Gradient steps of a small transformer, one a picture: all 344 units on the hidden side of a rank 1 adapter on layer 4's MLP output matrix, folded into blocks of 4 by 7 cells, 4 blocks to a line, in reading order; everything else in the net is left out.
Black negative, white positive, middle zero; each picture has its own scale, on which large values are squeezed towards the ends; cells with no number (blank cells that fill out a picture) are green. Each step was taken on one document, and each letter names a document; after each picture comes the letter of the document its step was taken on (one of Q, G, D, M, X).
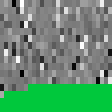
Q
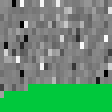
Q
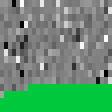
Q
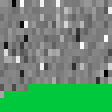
Q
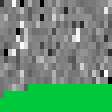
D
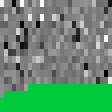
D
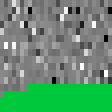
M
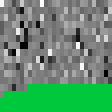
D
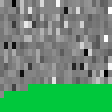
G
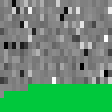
M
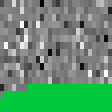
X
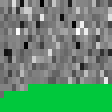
D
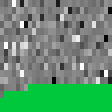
M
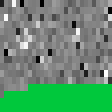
D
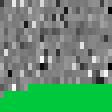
G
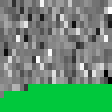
D
